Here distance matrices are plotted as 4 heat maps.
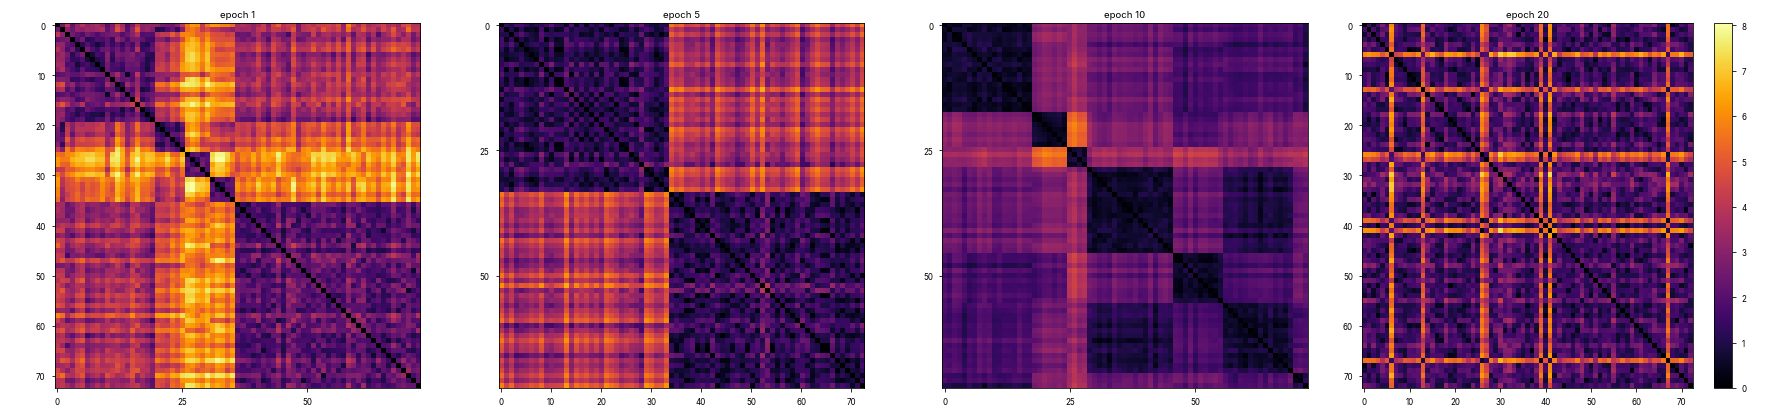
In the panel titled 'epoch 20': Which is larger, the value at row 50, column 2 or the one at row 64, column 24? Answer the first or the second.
the second
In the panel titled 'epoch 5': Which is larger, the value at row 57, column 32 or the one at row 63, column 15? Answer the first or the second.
the second
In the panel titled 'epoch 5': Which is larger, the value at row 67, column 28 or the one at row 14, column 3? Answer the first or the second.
the first
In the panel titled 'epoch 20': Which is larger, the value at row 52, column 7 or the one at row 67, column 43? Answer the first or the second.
the second
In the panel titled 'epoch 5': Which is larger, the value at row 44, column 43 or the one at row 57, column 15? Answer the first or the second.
the second
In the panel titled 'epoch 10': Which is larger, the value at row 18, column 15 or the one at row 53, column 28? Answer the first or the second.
the second
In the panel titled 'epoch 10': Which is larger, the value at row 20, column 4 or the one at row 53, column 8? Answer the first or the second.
the first
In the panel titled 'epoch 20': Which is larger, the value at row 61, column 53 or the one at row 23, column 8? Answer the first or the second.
the first
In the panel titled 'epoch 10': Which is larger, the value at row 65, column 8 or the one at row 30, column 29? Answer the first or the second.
the first
